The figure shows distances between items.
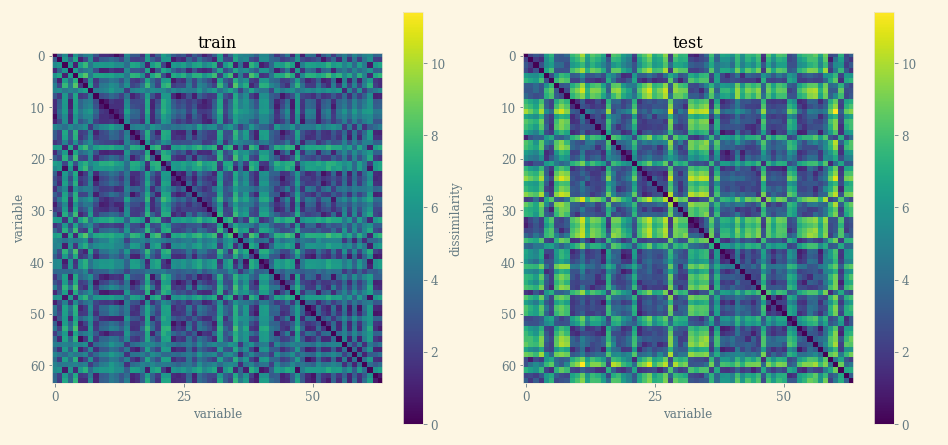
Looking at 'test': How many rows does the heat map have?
64
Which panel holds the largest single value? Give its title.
test
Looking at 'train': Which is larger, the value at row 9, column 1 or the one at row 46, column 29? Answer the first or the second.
the first
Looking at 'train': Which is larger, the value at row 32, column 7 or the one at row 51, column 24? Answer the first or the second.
the first
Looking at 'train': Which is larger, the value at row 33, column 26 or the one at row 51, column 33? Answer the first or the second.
the first
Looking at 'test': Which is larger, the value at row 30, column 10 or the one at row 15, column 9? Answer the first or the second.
the first
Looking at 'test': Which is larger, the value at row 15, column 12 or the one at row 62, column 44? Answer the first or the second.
the second
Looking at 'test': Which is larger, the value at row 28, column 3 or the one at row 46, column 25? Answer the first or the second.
the second
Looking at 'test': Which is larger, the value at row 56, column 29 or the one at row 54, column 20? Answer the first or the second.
the first
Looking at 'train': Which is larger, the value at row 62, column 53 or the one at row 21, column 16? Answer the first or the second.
the second
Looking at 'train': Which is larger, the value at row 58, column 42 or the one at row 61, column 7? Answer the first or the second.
the second
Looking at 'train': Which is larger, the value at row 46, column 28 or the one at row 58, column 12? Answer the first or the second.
the second
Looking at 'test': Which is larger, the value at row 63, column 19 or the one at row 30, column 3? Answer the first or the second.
the second
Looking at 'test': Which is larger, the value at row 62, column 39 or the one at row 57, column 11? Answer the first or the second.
the first
